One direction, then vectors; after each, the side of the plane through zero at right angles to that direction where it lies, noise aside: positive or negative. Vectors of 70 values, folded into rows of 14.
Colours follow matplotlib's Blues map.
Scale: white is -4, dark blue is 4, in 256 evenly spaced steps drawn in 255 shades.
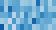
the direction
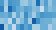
positive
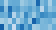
positive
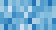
negative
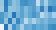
negative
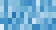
negative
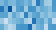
positive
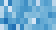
negative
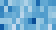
positive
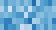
negative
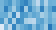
negative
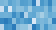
negative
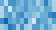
negative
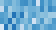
negative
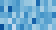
positive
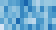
negative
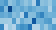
positive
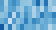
positive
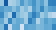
negative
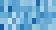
positive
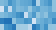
negative
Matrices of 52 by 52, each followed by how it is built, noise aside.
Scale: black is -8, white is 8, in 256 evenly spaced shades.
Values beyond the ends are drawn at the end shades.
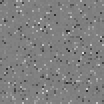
sparse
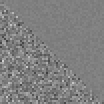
lower triangular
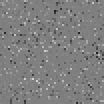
sparse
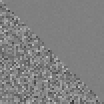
lower triangular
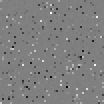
sparse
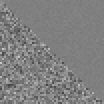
lower triangular
